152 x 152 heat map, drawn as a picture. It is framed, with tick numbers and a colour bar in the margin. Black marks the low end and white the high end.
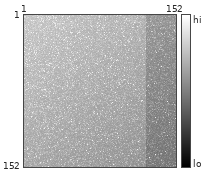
There is an overall slope up to the top left. Overall the values sit about 70% of the way up the scale. No regular stripes run through it. The left part is higher, up to a seam about 80% of the way across. The bottom right is the ninth with the lowest average. The ninth with the highest average is the top left.
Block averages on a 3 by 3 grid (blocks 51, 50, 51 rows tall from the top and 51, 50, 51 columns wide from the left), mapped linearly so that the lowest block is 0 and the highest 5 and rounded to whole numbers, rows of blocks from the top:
542 | 431 | 320
